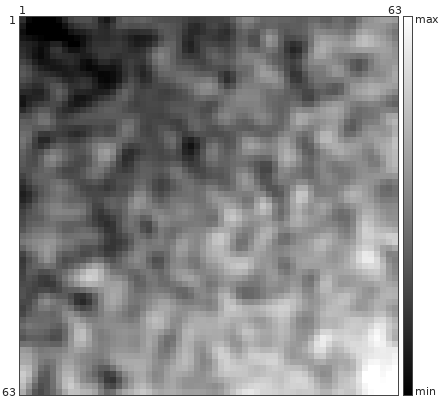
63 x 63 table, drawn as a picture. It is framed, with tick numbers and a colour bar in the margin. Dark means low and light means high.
Neither half mirrors the other. The ninth with the lowest average is the top left. Overall the values sit about 50% of the way up the scale. There is an overall slope up to the bottom right. No regular stripes run through it. No single row or column stands out from its neighbours. The ninth with the highest average is the bottom right. The field is mottled with small blotches.
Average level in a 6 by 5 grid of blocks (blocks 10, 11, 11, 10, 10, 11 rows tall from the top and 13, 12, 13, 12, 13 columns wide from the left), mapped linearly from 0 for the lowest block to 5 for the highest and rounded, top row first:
01123 / 11223 / 22233 / 22334 / 23334 / 33445
